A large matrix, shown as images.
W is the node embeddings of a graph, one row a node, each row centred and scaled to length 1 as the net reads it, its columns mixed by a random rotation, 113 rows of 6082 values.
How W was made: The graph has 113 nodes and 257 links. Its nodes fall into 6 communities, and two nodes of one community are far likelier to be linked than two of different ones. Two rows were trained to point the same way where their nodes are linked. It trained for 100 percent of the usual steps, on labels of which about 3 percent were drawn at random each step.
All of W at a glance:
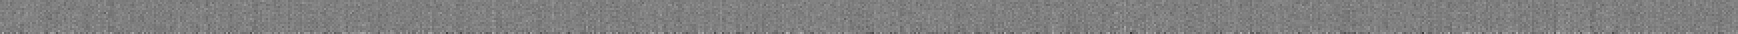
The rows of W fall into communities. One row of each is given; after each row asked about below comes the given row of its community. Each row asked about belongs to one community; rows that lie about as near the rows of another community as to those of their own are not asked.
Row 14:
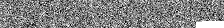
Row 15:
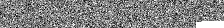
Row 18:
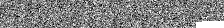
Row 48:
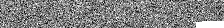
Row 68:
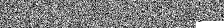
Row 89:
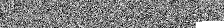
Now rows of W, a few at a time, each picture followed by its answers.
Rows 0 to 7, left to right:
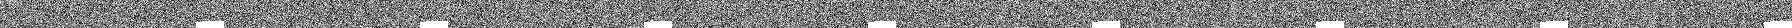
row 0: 15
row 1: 48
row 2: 14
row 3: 68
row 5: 68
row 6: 14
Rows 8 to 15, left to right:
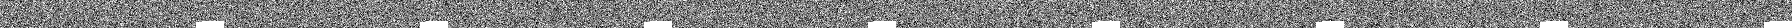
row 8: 48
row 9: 68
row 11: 15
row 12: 48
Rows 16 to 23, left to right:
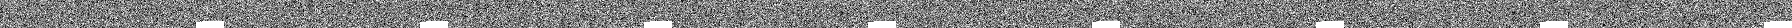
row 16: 15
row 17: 14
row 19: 48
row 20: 15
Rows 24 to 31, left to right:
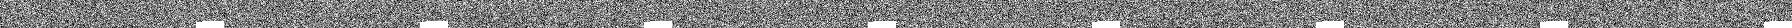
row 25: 89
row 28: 68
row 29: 89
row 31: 68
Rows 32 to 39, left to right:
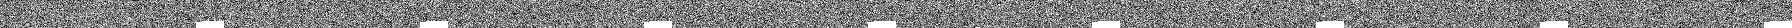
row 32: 89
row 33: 15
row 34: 14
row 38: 15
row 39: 15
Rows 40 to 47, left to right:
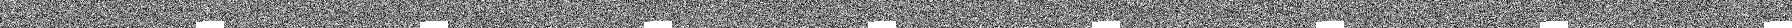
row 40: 15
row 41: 48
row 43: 14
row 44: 14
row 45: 14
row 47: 14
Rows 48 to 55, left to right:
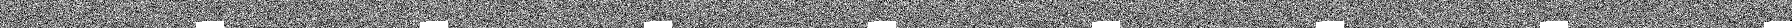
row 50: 89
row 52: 48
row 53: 48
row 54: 14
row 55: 15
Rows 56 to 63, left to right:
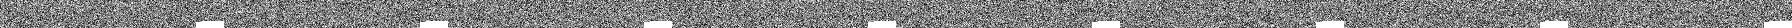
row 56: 48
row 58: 18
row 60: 15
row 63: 48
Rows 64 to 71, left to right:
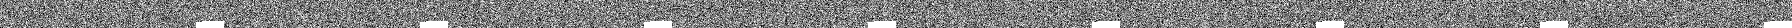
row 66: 18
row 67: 18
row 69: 68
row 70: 68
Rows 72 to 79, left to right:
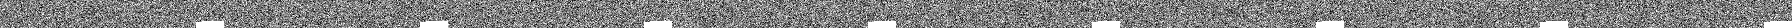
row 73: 48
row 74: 15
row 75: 89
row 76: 15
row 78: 48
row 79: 18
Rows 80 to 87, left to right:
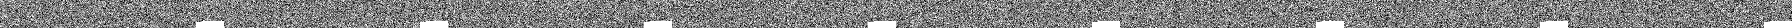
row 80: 15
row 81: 14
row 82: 89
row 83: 18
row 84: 48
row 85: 15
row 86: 89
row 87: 15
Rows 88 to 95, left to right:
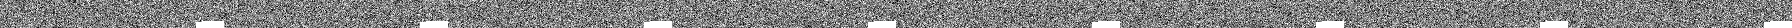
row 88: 48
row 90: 18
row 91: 48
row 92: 48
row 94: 48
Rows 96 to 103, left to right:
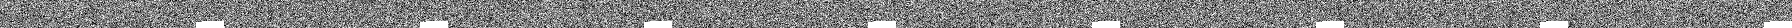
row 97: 14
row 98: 89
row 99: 68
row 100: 89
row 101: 14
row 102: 68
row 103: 48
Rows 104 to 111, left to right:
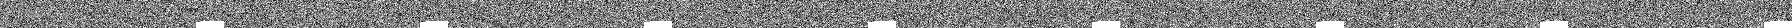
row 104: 15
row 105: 48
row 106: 18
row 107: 15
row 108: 48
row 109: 14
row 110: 14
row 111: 14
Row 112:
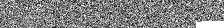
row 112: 15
